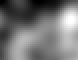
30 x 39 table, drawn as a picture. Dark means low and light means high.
Slope: up to the bottom right. Mirror symmetry: none. Stripes: none. Roughest part: top right. Ninth with the highest average: middle right.
